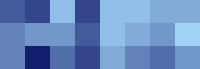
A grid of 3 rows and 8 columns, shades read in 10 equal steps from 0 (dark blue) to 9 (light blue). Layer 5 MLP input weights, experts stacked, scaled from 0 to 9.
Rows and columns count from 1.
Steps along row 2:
up same down up down down up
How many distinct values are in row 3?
6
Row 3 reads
5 0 4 2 7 5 4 6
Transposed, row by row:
3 5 5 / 2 6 0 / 8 6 4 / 2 3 2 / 8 8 7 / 8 7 5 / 7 6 4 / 7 9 6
